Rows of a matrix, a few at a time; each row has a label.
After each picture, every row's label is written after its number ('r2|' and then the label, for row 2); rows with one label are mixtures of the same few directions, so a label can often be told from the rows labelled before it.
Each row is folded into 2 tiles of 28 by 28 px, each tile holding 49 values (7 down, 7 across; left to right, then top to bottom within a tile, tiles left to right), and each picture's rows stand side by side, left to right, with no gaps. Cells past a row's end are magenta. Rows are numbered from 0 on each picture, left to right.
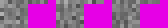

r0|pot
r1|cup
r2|cup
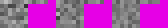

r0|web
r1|pot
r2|cup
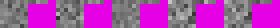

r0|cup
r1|pot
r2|cup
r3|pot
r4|pot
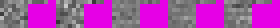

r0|pot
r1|cup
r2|pot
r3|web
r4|web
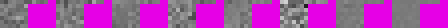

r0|web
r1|cup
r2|cup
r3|pot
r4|cup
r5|web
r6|web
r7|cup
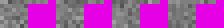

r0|web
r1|web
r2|cup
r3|cup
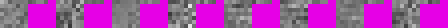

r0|pot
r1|cup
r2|cup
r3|cup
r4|web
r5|web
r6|web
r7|cup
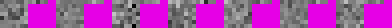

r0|pot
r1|pot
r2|cup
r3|cup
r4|pot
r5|cup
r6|web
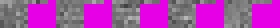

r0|cup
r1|pot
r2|web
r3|web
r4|cup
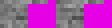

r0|web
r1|web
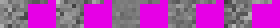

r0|pot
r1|pot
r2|pot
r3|web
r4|pot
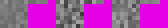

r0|cup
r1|cup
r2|cup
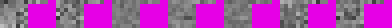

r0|cup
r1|pot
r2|cup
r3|web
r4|web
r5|cup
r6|pot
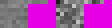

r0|web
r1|pot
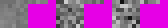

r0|cup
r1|web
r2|web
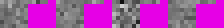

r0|cup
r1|pot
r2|web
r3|web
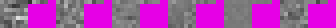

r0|web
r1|cup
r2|web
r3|cup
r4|pot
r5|pot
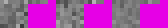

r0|cup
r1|cup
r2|cup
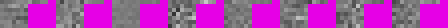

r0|web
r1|cup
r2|pot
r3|pot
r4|web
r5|web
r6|cup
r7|pot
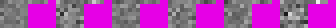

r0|pot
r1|pot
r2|web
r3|pot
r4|pot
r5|pot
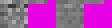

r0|web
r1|web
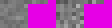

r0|web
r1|cup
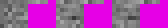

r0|pot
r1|web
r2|web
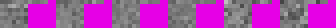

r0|web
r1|cup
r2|cup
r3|web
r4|pot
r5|pot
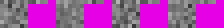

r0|cup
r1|cup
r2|cup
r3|cup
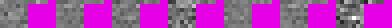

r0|pot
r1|web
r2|web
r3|web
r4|pot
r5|web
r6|web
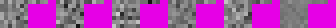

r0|cup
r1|cup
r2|pot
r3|cup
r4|pot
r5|web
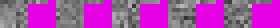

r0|cup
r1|pot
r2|cup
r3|web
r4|web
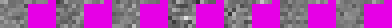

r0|web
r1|pot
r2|cup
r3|web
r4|pot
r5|pot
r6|pot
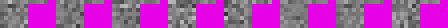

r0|web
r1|cup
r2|web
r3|web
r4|pot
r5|web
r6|web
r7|cup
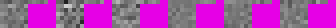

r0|web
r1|web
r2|web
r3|pot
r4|cup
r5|cup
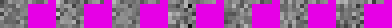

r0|pot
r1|pot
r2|pot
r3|cup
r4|cup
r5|cup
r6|cup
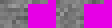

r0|web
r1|pot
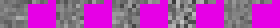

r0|web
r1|cup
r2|cup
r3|cup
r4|cup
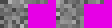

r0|web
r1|pot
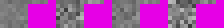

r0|web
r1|pot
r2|pot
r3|web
